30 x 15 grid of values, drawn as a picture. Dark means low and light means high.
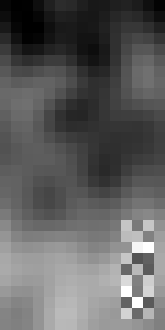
The field climbs toward the bottom. The bottom right is the roughest part. In the bottom right lies a patch that is rougher than the rest. The texture is blotchy.
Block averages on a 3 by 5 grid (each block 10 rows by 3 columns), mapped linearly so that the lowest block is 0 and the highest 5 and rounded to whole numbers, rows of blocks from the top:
1 1 0 1 1 / 2 2 1 1 2 / 4 5 5 5 5
